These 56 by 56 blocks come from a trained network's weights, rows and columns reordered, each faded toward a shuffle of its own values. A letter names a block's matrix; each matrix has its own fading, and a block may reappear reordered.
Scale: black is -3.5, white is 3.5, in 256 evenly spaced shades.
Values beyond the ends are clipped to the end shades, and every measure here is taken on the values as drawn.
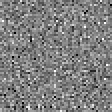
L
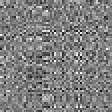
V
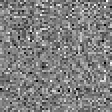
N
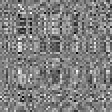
V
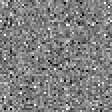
L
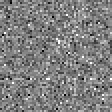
L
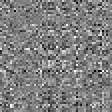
V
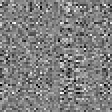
N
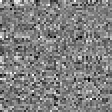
N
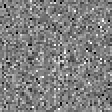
L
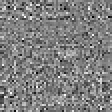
N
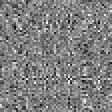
N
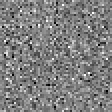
L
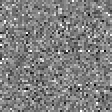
L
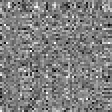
N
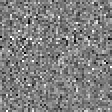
L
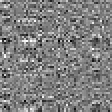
V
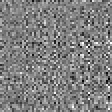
V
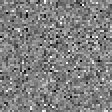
L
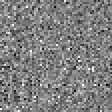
L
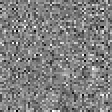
N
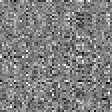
N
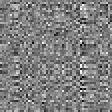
V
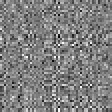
V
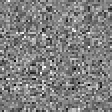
N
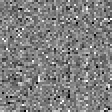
L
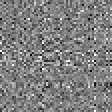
N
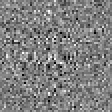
N
